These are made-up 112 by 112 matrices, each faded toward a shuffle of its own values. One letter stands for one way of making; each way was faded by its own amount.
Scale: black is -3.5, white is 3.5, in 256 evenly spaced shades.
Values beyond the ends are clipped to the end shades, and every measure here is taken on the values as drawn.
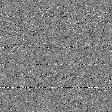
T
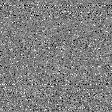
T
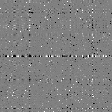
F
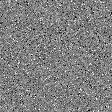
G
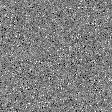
G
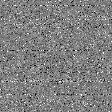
T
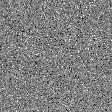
G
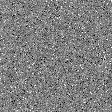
G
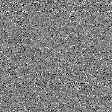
T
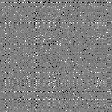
F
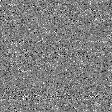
T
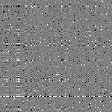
F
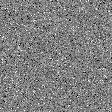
G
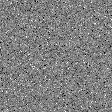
G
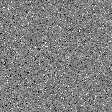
G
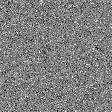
G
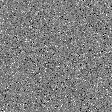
G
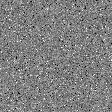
G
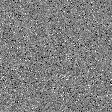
G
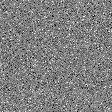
G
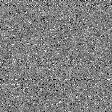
T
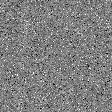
G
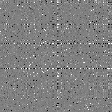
F
